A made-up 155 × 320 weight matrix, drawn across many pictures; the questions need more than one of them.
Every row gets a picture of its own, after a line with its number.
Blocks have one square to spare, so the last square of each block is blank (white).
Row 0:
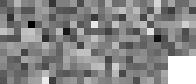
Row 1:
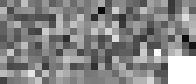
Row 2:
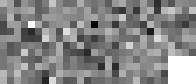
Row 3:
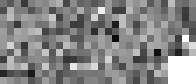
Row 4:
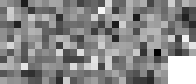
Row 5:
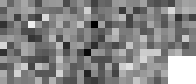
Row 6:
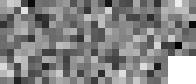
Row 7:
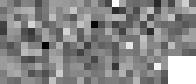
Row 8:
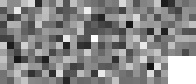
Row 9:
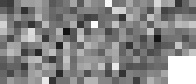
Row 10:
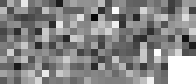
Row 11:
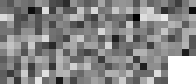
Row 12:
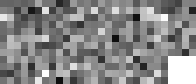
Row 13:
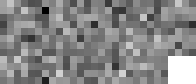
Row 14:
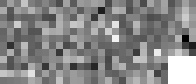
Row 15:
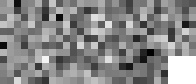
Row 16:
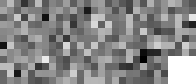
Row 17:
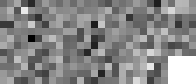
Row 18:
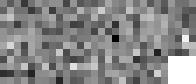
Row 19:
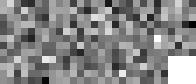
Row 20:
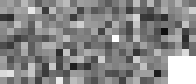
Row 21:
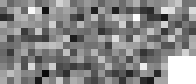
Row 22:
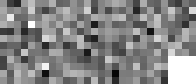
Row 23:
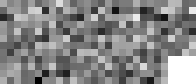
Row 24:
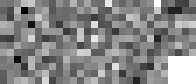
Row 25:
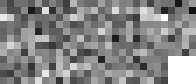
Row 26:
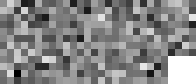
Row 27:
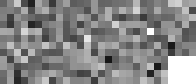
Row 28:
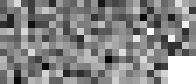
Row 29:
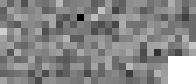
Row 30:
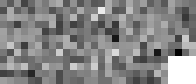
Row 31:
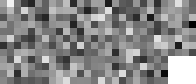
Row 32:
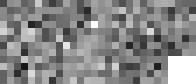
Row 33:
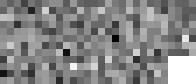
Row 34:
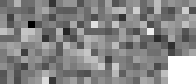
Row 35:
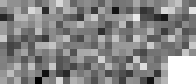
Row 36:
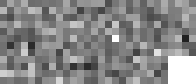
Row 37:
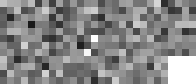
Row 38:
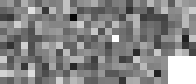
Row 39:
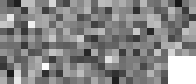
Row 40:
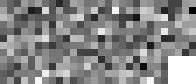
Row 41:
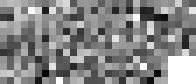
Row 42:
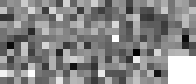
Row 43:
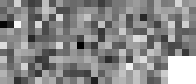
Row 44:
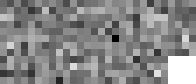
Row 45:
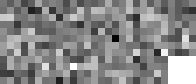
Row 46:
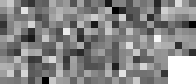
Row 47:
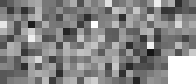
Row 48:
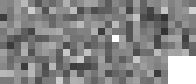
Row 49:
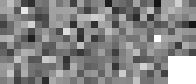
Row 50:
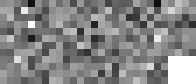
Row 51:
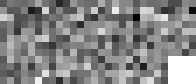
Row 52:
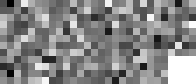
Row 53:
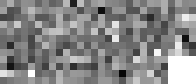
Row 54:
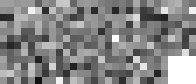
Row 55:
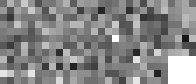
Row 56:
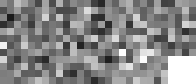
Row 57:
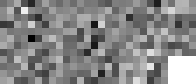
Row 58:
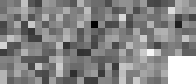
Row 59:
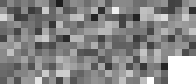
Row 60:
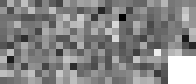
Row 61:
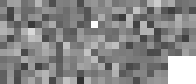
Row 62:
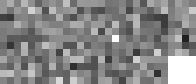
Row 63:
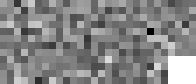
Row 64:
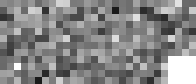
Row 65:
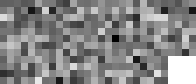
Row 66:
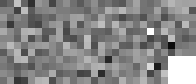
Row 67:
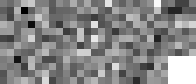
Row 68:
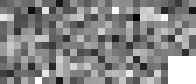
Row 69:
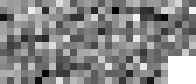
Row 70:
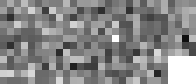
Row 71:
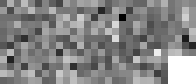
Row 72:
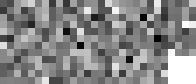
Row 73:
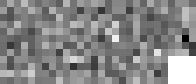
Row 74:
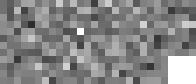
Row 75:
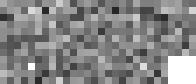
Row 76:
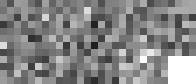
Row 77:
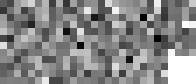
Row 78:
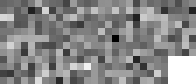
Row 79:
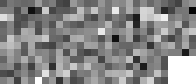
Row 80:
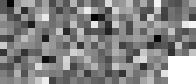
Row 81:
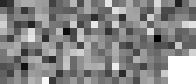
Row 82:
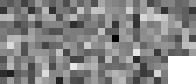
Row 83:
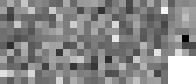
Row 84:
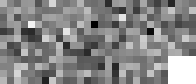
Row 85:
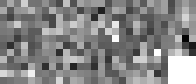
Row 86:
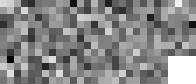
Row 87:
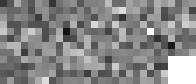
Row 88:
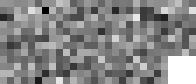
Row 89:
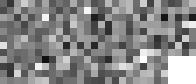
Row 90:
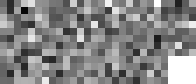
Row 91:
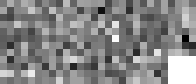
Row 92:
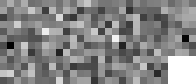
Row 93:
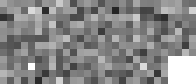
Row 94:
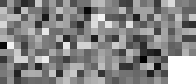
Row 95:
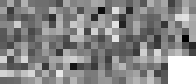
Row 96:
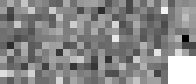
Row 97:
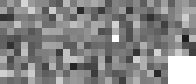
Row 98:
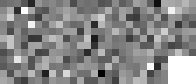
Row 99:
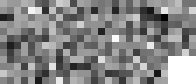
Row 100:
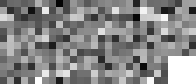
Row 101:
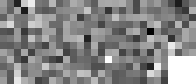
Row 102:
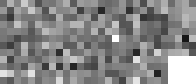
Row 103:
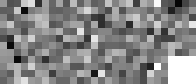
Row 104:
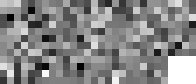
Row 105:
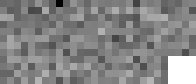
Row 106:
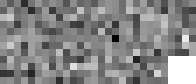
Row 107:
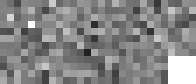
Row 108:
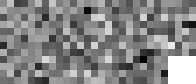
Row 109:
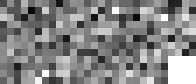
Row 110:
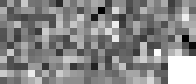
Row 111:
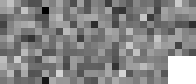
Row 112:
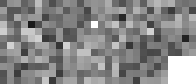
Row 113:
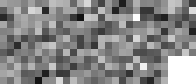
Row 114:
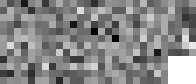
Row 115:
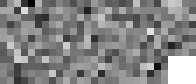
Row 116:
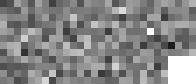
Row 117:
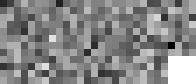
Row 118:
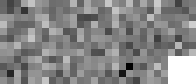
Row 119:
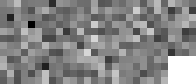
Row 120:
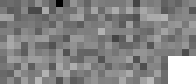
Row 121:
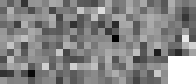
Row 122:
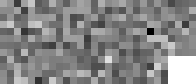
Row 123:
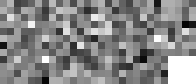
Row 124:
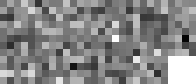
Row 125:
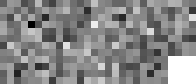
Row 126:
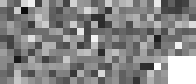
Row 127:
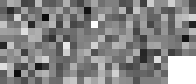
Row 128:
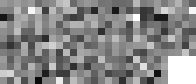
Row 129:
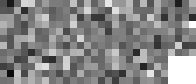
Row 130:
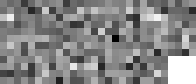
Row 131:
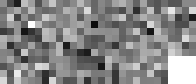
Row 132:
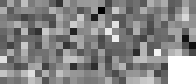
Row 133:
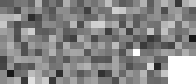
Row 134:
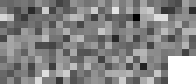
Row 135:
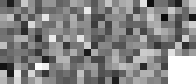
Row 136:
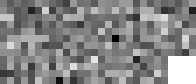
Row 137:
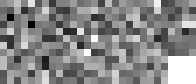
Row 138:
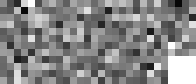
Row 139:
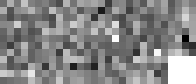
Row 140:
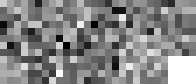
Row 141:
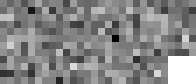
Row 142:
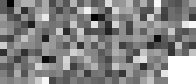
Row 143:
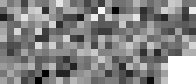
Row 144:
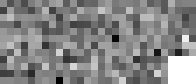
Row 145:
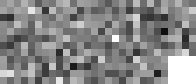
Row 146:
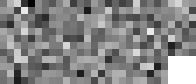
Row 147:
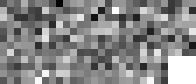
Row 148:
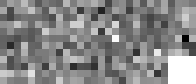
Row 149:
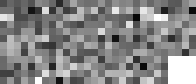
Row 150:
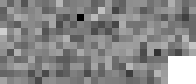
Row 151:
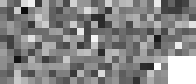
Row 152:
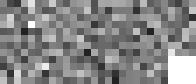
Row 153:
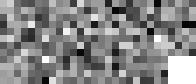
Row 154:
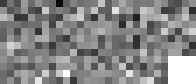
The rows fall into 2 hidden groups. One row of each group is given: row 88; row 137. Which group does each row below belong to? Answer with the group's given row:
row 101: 137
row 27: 137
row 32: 137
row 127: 137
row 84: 137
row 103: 137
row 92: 88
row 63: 137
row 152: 137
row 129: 137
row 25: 88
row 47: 137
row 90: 137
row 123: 137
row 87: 137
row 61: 137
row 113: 88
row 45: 88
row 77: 137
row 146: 137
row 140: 137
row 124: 88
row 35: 88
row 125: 137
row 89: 137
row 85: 88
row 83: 88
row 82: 88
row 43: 137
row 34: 137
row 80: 137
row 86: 137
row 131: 137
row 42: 88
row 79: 88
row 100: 88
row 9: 137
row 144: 88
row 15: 137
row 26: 137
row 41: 88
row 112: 137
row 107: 137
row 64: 88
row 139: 88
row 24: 137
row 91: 88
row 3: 88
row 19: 137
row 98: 137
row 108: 137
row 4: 88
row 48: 88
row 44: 88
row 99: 88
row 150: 88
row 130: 88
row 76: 137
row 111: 137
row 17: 137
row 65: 88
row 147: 88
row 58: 137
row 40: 88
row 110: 88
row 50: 137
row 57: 137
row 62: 88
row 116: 137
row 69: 88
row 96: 88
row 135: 137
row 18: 88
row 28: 137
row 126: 137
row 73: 88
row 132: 88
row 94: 137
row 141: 88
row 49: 137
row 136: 88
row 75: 88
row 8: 137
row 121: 88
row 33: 88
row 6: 137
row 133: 137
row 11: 88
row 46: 137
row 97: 88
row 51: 88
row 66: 137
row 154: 88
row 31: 137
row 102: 88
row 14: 88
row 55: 88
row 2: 137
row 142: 137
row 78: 88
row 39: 137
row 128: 88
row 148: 88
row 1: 88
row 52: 137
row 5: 137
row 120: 88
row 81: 137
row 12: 88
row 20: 88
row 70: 88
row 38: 88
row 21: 88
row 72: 137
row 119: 137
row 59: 88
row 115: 137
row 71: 88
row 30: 88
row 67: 137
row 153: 137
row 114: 88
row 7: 137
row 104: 137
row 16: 137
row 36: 88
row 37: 137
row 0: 137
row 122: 137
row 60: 88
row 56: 137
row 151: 137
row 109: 88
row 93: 88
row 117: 137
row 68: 88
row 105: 88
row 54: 88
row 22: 137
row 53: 88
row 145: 88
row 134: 88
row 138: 137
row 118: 137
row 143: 88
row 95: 88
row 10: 88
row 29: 88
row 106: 88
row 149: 88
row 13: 137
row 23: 88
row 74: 137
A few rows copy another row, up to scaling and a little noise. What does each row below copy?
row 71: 60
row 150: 29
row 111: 13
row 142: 80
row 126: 151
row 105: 120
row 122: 63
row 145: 20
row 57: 17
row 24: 67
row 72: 77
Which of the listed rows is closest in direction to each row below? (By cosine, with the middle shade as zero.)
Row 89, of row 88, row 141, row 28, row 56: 56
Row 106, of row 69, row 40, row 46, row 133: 40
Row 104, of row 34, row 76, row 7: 34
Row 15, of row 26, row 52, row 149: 26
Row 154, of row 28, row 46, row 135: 135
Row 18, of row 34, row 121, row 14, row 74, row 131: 121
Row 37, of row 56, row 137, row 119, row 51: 137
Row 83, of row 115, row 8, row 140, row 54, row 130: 54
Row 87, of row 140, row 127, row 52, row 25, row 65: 52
